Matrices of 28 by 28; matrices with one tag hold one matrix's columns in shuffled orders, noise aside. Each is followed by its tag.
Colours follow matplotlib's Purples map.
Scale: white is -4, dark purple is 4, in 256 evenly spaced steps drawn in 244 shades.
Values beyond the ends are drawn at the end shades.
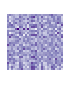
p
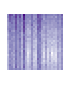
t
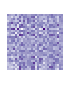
p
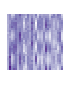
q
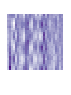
q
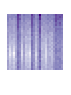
t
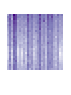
t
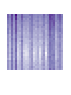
t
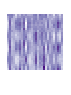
q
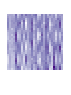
q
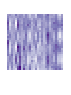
q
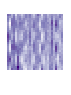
q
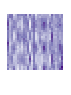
q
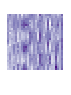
q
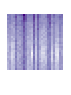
t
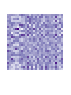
p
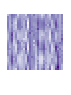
q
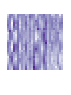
q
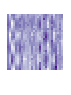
q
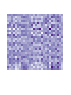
p
